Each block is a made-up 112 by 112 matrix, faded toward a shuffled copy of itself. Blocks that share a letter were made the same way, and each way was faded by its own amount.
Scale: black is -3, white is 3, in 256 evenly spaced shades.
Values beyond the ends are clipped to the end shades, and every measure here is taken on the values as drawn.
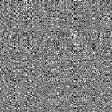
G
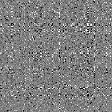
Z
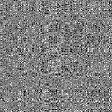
G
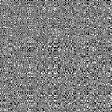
G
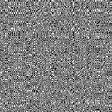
G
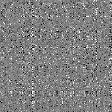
Z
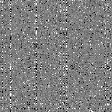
Z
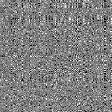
G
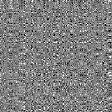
G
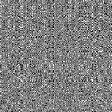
G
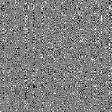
Z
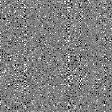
Z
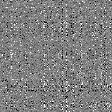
Z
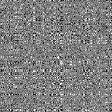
G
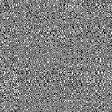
G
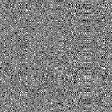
G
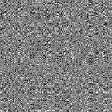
G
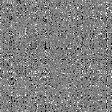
Z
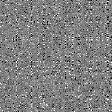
Z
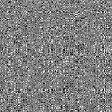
G
